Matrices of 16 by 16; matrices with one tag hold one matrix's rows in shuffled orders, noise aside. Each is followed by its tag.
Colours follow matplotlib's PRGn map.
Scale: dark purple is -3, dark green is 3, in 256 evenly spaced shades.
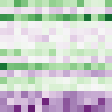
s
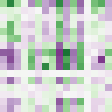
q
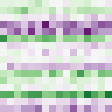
s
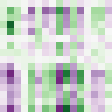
q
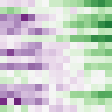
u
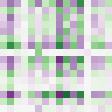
q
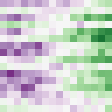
u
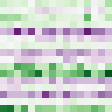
s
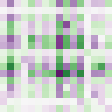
q
